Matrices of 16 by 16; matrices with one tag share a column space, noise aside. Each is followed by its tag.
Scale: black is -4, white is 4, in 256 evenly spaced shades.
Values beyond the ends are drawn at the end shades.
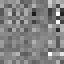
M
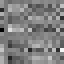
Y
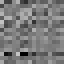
M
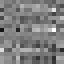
Y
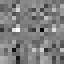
Y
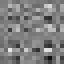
Y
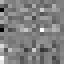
Y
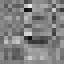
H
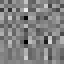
H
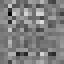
M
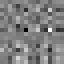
Y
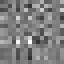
H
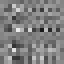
Y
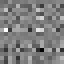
Y
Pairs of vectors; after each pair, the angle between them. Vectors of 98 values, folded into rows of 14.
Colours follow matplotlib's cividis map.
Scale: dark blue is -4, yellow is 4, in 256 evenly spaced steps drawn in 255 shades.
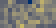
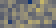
nearly parallel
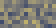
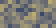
orthogonal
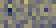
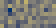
nearly parallel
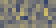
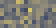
partly opposed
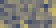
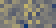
partly opposed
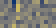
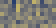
nearly parallel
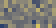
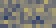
partly aligned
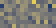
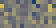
nearly opposite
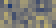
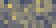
nearly opposite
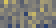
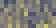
nearly opposite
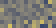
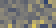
nearly parallel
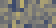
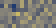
partly aligned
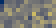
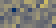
orthogonal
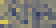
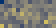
partly opposed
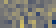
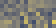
nearly opposite
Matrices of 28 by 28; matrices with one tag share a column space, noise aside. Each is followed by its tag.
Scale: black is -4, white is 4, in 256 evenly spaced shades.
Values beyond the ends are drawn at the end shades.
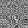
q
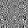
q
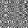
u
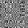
u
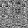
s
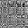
s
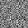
q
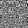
s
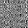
u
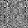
s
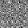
u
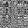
s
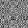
q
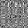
s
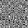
q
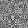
q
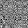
q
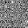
u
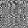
s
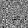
q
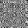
u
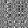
u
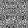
q
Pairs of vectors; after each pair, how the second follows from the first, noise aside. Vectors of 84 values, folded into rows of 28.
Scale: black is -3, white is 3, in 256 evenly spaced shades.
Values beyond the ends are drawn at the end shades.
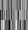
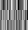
reversed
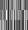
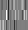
partly zeroed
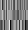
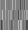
partly zeroed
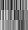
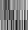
reversed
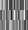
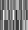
reversed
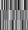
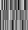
copied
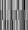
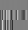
partly zeroed
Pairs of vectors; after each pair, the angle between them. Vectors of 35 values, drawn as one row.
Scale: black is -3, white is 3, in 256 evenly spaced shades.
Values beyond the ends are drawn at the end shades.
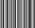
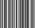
nearly opposite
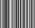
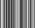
orthogonal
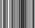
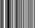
partly opposed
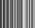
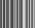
nearly parallel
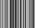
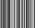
nearly opposite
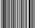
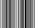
orthogonal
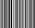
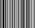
partly opposed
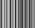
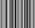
partly aligned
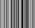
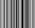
nearly parallel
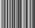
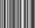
partly aligned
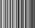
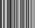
orthogonal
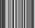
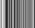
nearly opposite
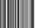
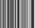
nearly parallel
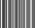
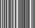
partly aligned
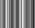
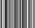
partly opposed
